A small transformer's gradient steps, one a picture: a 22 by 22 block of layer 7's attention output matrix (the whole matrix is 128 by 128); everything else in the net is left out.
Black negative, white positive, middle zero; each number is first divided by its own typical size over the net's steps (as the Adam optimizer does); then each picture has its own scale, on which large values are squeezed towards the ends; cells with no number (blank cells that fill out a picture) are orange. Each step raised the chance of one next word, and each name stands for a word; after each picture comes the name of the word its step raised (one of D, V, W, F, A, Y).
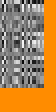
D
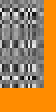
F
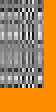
F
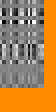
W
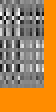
W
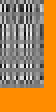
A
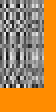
F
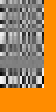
F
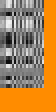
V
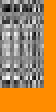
A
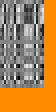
A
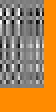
W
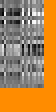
W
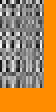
D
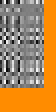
D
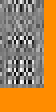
D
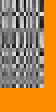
V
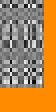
D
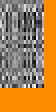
F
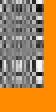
D
